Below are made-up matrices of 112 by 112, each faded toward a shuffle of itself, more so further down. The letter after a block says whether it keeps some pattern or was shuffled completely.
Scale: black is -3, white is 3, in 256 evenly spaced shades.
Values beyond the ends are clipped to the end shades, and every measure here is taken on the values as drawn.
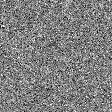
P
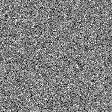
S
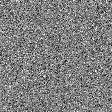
S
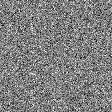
S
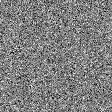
P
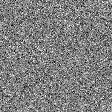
P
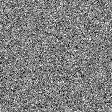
S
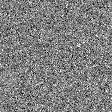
P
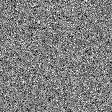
P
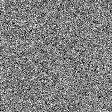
P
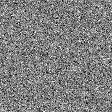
P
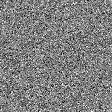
S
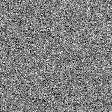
S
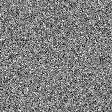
P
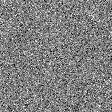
P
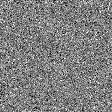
S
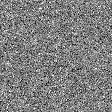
P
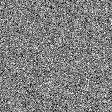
S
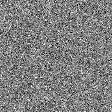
S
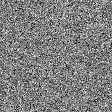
S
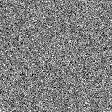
S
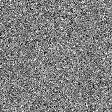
S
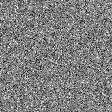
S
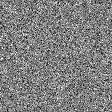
P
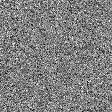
S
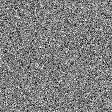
P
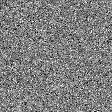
P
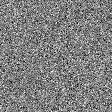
S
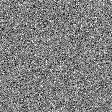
S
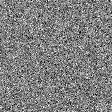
P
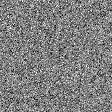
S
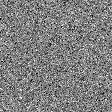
P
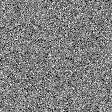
P
